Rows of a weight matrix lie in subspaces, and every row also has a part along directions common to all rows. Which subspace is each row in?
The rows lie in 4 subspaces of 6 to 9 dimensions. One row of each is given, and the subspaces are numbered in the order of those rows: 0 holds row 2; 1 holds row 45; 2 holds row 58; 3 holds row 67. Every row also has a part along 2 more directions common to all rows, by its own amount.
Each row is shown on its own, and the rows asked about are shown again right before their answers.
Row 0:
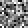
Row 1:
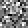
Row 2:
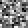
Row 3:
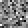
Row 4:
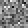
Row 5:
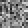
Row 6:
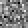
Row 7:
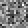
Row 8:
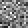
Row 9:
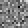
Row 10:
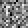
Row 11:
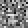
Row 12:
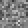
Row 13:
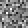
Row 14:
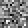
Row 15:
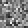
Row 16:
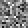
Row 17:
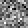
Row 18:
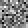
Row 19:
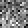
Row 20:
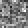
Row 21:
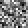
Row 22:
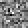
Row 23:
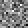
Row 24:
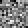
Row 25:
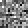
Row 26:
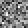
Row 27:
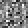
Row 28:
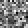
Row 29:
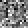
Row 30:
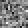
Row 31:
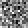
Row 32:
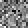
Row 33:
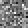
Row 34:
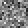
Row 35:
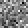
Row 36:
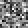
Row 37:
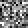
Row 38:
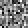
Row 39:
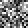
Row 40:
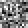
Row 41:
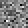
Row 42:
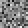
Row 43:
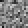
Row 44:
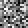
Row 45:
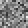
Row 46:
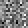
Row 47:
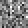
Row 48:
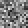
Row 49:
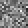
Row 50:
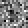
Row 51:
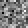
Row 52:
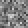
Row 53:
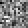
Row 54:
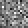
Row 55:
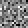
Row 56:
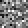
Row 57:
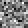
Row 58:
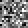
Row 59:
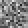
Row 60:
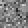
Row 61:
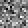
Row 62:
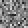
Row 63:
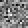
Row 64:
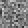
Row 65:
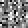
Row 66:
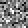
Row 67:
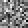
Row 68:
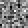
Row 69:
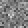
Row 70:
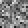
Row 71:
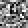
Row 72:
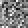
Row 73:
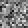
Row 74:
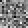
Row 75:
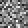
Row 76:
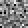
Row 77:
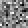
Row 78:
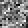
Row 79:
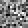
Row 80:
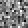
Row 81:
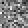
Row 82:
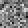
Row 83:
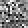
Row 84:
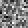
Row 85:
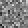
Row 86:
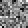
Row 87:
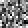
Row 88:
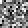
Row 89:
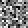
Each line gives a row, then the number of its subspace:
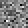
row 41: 3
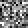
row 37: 2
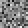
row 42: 3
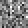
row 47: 0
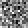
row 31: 1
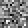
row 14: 3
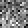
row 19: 2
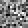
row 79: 2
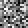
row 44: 3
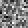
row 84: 2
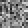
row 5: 3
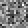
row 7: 2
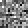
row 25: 1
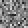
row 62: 3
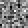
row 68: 0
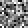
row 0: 0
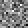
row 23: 3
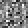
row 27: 1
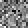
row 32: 2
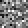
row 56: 2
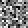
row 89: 1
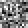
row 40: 3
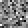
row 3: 2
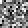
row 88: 1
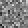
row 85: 0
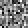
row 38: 0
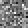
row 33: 1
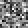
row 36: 3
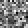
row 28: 2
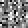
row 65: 2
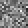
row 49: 2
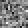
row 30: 3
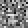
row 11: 2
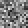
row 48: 3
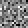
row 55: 0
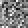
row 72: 1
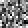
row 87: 3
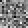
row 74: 1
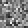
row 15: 3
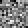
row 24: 0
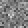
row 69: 3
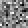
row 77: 1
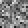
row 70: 0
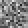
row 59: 2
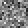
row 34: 2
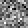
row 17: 2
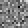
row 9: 0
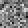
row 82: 1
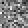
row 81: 0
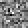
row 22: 1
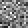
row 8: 1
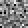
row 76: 0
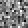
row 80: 2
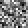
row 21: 3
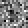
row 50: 3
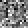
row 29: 1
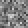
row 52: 3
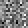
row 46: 3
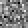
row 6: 3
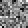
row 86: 0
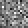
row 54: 1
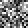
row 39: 3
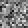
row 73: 3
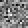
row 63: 1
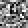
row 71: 2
